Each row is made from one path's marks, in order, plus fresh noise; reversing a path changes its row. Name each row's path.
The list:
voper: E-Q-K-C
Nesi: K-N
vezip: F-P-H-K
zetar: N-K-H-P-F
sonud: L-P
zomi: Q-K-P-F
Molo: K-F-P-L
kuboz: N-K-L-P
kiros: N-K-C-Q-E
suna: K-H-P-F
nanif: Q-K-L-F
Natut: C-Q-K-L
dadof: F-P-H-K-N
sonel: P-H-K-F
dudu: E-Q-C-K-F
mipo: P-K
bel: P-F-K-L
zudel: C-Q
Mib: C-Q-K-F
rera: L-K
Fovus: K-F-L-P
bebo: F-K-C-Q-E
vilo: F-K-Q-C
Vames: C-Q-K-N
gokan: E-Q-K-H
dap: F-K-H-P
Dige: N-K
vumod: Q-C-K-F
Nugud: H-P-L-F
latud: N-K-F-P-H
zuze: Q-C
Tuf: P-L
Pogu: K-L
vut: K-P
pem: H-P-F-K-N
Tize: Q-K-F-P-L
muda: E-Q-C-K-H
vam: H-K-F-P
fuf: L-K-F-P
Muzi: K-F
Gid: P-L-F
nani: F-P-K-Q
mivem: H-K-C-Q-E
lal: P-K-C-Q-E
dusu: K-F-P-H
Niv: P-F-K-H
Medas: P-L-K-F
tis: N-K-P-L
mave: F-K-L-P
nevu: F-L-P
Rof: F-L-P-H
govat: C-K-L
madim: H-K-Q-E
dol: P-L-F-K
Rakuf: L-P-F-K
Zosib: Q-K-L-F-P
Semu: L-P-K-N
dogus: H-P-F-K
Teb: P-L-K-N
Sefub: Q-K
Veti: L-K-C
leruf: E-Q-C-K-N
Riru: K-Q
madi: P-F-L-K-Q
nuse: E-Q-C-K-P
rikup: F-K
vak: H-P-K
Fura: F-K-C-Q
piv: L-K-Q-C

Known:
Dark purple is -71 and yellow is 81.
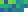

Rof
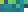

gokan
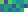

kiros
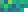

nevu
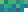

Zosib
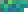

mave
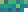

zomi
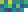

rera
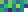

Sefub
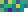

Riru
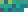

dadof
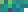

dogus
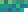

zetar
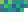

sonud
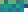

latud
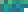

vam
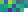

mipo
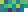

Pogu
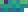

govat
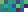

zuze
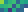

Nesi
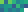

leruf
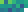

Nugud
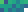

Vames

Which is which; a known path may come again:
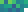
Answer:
madi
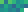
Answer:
kuboz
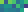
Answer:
muda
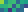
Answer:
Nesi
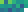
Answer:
Nugud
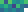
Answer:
vilo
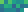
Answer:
fuf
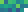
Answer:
zomi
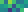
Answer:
mipo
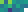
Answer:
vak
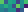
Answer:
zuze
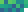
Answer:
Medas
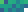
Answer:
Vames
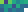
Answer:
madim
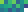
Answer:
dusu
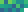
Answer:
sonel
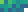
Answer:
pem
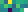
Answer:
rikup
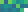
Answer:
dudu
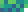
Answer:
Gid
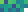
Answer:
lal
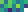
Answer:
Sefub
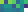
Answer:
gokan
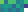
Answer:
latud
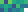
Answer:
bebo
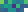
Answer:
Veti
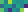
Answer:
Dige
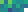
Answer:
dogus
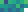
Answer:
Mib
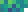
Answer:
dol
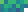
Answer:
Zosib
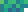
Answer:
Fovus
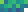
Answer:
Tize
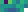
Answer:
zudel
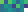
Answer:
voper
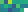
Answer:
Fura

